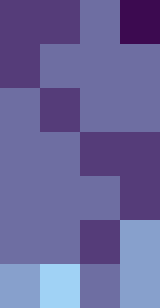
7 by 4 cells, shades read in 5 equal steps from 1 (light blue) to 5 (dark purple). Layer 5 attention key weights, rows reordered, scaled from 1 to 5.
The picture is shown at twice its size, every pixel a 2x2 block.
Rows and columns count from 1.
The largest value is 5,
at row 1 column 4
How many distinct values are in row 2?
2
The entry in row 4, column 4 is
4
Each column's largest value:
4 4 4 5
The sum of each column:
22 21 23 23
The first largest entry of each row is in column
4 1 2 3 4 3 3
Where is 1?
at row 7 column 2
